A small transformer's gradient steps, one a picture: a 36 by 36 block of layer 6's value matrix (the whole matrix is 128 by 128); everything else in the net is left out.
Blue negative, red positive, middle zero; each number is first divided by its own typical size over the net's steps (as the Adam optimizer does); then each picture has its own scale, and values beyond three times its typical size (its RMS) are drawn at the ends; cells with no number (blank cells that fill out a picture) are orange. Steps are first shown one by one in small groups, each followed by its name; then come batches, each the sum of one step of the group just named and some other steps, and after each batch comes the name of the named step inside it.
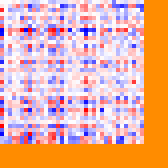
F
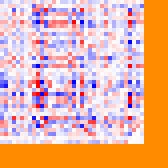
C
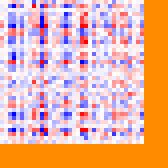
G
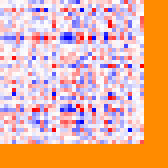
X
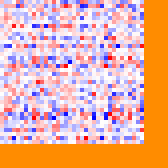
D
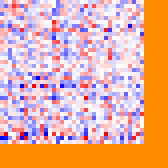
D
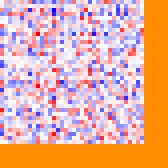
F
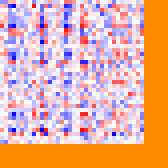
G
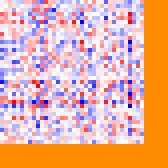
C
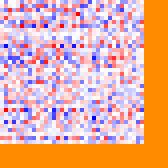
D
